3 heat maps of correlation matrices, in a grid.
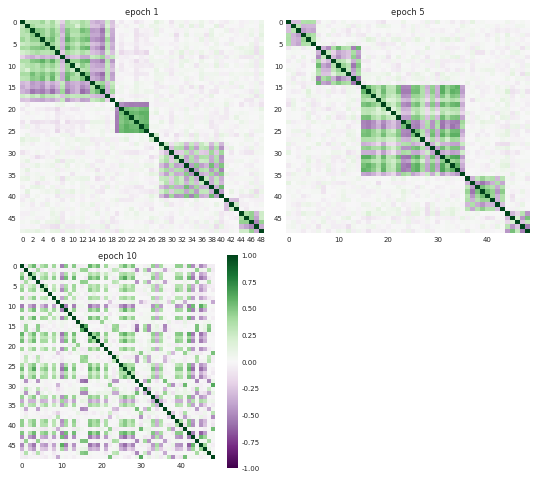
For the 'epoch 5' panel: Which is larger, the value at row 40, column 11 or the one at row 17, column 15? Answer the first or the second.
the second
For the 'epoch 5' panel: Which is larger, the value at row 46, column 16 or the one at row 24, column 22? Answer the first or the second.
the first
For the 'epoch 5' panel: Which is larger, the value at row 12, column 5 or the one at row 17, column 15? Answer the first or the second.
the second
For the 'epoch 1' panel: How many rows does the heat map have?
49
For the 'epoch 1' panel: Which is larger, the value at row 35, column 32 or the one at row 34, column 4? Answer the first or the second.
the second
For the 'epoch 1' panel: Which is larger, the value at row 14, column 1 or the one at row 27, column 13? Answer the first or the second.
the second
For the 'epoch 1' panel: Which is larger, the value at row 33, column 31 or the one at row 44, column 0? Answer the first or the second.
the second
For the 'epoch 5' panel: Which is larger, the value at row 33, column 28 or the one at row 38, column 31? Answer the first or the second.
the second
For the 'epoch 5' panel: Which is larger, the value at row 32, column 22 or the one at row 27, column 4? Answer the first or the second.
the first
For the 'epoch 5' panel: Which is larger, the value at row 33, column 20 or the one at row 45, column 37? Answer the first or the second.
the first
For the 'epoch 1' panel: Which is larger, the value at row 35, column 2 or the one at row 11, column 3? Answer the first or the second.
the second
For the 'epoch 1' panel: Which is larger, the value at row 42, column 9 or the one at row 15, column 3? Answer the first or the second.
the first
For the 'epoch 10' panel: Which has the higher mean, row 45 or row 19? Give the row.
19
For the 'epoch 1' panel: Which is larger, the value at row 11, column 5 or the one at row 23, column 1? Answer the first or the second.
the first
